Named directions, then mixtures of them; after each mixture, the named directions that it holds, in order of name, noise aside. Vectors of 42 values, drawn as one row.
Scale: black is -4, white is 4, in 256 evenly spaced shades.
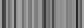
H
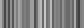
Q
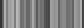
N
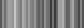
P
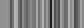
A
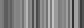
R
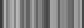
N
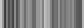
N, Q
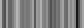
A, H, Q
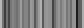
H, N, Q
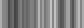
P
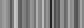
A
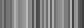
P, R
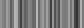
A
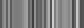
Q, R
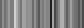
A, P, R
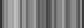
N, P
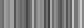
N, P, R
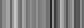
A, P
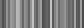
H, N, Q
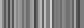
Q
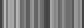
N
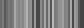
P, R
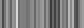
A, H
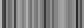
H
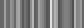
N, P, Q
